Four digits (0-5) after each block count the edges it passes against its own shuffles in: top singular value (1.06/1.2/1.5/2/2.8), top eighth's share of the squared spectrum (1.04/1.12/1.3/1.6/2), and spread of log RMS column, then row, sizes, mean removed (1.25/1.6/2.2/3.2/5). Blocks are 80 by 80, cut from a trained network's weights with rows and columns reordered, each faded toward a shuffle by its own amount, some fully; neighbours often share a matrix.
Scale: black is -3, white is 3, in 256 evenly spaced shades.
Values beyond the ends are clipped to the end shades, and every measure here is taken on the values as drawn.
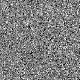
2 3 1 1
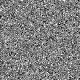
0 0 0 0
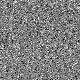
1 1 0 0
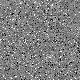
0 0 0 0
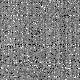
3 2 0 2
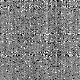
3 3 0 3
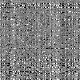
4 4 0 4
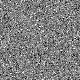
0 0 0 0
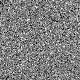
0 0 0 0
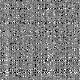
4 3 0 3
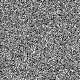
0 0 0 0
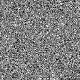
2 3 0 0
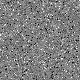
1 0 0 0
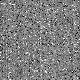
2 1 0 1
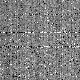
3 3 0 2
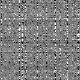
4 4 4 0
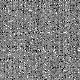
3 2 0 2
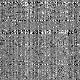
4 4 1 3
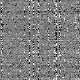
3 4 4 0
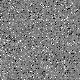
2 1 1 0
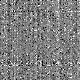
3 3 0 2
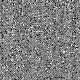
1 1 0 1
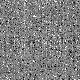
2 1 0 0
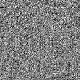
3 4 0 2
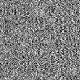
3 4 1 2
